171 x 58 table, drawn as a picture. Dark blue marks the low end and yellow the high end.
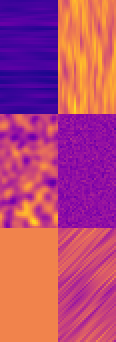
The table splits into 3 rows of 2 panels. Panel 1,1: very low, streaked across, faint in contrast. Panel 1,2: high, streaked downward. Panel 2,1: middling, blotchy, strong in contrast. Panel 2,2: low, fine-grained, faint in contrast. Panel 3,1: high, flat. Panel 3,2: middling, slanting up to the right.
